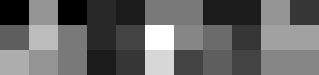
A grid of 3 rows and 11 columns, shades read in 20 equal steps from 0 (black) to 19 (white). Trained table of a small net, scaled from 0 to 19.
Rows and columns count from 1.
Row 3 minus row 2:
6 -3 0 -1 -1 -3 -5 -1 1 -2 -2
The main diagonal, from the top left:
0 14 9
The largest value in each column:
13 14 9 3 5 19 10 8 5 12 12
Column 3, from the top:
0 9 9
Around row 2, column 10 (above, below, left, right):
11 10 4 12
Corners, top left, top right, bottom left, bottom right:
0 4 13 10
